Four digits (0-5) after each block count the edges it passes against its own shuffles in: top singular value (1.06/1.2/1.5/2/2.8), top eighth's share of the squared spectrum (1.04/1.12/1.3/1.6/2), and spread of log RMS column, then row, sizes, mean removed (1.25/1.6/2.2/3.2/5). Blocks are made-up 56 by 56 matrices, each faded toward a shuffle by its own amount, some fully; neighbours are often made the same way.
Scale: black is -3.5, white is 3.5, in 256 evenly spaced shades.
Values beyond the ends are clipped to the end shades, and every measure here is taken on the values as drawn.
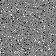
1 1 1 0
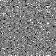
3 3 1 1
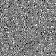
3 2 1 0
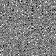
3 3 0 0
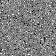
0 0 0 0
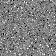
0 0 0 0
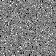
1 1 0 0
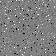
1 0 0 0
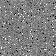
0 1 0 0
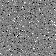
0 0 0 0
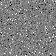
0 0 0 0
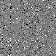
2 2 2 0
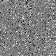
0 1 0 0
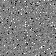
0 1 0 0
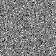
1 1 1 0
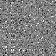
3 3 1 1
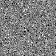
1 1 2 0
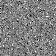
0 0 1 0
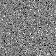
0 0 1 0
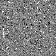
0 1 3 0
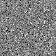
1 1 2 0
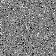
0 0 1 0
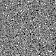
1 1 1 0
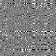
4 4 2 3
